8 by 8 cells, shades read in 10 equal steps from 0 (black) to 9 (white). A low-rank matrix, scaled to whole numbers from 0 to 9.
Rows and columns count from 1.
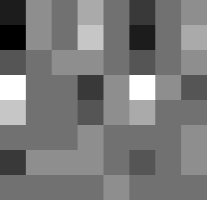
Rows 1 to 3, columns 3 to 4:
4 6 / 4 7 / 5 5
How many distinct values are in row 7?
4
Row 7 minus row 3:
-1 1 0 0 0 0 0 0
